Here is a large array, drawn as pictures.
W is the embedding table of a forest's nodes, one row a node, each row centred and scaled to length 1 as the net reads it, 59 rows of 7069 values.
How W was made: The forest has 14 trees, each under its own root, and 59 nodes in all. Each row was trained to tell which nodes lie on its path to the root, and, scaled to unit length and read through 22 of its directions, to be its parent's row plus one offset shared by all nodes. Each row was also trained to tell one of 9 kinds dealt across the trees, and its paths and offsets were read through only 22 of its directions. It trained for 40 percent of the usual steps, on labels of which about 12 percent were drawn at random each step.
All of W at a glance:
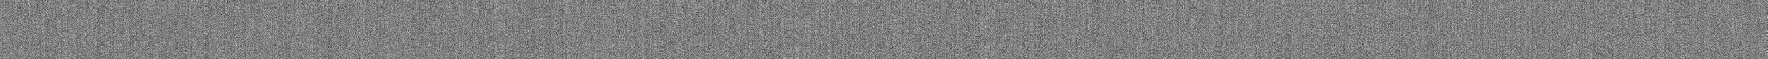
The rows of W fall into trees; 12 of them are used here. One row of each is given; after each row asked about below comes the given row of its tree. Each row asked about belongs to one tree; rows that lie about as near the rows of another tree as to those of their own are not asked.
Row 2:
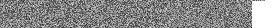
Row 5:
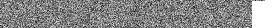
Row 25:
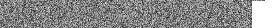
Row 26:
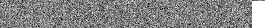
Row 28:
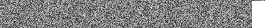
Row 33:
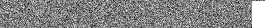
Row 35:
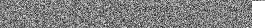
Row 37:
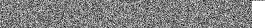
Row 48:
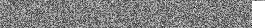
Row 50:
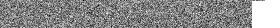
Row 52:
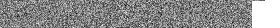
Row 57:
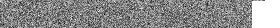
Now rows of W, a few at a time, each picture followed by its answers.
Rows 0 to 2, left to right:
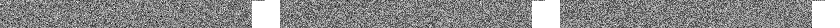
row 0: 33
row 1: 33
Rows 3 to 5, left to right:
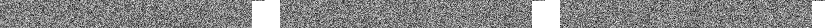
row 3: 35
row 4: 2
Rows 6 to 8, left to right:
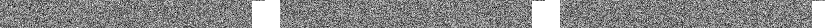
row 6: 57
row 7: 2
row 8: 2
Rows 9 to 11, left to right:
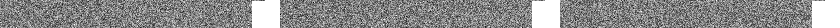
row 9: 33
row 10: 5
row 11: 48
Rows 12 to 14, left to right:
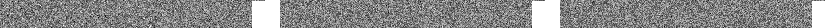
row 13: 5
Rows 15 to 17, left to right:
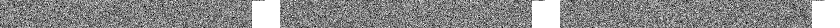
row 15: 57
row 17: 48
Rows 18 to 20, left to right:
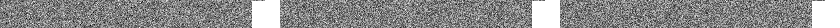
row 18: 26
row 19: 25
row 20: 52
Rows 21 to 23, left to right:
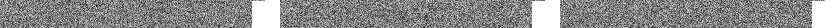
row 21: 37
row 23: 37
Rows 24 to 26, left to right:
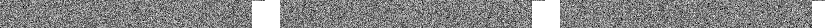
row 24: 33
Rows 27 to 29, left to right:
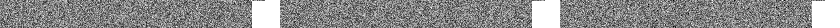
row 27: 25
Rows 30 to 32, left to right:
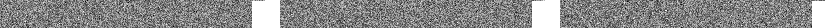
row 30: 37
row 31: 28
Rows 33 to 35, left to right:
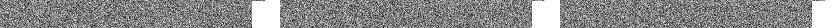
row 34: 35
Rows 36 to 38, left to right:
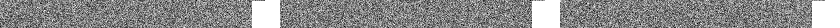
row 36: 5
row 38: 57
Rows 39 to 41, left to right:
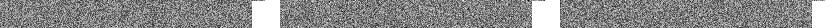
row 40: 33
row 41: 57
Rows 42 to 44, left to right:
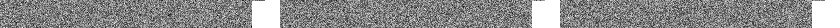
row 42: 5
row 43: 48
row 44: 57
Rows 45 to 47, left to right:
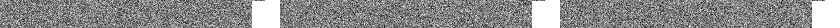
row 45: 48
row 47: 26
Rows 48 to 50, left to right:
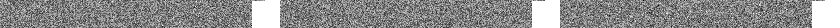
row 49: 52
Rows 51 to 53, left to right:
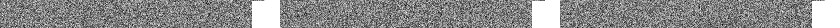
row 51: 26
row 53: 28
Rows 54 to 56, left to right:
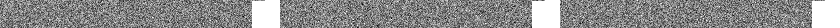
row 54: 37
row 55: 26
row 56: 37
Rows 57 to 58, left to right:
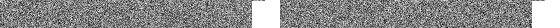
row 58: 26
